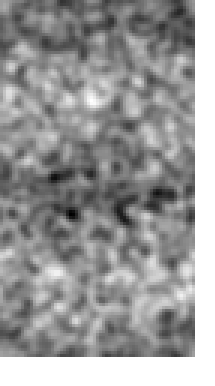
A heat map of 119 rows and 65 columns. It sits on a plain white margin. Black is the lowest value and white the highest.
Histogram: bell-shaped. Odd rows or columns: none. Stripes: horizontal, repeating 2 times. Grain: blotchy. Lone odd cells: none.
